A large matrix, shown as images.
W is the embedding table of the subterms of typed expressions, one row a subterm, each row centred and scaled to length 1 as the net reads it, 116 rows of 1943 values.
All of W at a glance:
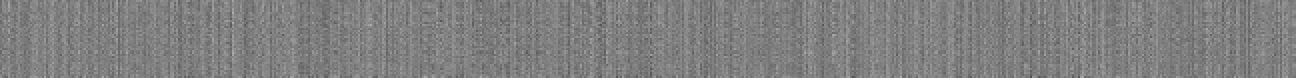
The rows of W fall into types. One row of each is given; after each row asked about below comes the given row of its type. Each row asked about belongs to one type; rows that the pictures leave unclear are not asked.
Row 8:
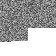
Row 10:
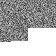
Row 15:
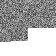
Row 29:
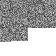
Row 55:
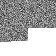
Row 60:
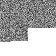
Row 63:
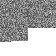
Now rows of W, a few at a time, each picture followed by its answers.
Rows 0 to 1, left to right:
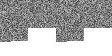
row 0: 8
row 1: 15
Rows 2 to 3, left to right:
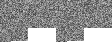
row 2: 15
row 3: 8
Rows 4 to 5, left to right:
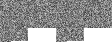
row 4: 60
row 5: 29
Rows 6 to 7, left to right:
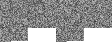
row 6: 29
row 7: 15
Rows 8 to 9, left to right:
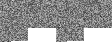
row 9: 29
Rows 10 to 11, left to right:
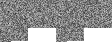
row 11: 29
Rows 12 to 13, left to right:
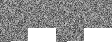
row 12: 15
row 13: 10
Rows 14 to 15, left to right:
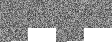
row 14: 29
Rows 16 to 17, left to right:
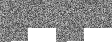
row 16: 29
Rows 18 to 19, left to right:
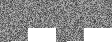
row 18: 55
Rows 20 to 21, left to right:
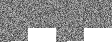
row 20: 15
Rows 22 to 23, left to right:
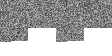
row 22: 10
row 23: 8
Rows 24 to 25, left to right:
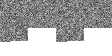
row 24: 60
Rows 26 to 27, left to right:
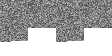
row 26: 8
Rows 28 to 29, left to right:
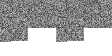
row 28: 15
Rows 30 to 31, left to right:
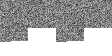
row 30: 29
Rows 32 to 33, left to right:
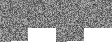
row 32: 29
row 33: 55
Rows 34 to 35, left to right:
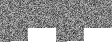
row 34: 60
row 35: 29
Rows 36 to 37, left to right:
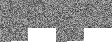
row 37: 15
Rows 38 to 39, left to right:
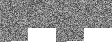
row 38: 29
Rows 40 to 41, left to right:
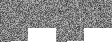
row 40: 15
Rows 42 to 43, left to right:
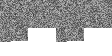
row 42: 60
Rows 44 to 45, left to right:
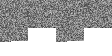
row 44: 63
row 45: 8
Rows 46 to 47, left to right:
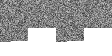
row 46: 15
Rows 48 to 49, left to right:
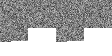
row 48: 10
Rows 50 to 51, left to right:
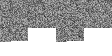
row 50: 29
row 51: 60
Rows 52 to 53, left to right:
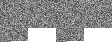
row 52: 55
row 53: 15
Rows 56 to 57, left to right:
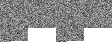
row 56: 29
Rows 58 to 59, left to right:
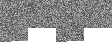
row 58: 8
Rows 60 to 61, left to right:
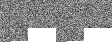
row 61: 15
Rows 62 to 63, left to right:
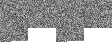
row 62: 10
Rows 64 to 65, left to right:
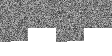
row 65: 63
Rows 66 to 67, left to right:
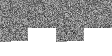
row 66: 29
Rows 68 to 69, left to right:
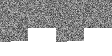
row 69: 55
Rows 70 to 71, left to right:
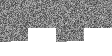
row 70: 55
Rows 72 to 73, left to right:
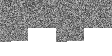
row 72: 8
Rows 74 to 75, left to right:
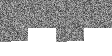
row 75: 60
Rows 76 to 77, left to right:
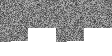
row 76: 55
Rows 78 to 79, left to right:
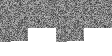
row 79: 60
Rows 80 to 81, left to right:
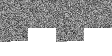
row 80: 60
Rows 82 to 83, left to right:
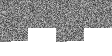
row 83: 55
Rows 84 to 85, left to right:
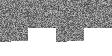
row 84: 63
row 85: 8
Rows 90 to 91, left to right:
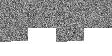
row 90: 63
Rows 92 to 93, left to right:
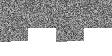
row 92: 8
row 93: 8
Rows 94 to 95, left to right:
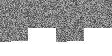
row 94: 63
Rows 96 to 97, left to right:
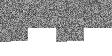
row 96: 15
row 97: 29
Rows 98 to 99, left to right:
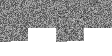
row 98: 55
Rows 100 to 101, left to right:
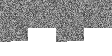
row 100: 60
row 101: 63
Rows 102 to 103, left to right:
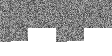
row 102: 60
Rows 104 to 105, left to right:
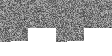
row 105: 63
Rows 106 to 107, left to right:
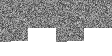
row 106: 15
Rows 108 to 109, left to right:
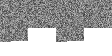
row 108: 60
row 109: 63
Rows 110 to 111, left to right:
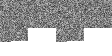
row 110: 60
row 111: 15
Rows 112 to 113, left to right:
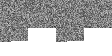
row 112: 8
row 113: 63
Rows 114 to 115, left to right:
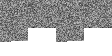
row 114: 8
